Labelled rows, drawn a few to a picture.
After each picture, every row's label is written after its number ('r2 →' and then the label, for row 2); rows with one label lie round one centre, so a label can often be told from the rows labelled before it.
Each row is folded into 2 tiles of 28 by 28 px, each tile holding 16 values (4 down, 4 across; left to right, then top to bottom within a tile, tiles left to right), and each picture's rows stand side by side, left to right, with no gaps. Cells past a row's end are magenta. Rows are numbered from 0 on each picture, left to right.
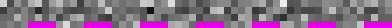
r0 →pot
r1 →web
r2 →pot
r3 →web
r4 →pot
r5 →web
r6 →pot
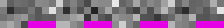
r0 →web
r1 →web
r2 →web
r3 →web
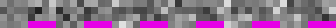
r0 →pot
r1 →pot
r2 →web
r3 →web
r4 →web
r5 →web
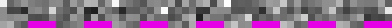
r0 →web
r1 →pot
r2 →web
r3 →pot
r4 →web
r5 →web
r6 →web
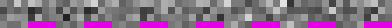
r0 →pot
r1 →pot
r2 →pot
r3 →pot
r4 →web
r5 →web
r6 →pot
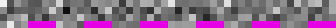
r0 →web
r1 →web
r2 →pot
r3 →web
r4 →web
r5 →pot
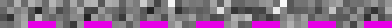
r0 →pot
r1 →pot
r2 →pot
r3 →web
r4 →web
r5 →web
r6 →pot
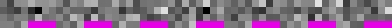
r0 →pot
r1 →pot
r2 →web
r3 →pot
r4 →pot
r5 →pot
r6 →web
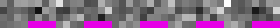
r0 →pot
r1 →web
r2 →pot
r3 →web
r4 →web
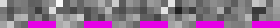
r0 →web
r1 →web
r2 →web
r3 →web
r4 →pot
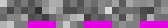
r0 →web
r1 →web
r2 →pot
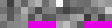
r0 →pot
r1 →web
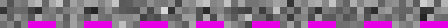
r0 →pot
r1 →pot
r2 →web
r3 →pot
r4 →web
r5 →pot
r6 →pot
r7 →pot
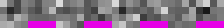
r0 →web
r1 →web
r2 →web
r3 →pot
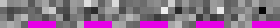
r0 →web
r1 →pot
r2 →web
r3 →web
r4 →pot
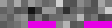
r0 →pot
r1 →web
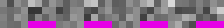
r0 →pot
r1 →pot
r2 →pot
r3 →web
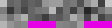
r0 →web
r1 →pot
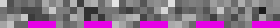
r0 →web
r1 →pot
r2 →web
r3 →web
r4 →pot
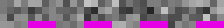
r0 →pot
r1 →pot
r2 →web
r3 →pot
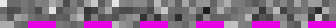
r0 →web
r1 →pot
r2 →web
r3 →pot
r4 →web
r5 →pot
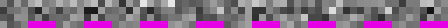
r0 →pot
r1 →pot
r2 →pot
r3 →web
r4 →pot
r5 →web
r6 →web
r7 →pot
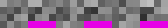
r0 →pot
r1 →pot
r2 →pot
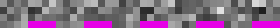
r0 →pot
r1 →pot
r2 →pot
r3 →web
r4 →pot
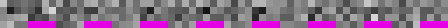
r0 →web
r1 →pot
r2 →pot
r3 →pot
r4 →pot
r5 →pot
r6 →pot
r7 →pot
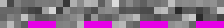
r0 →web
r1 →pot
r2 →web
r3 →web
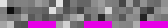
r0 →web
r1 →web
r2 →pot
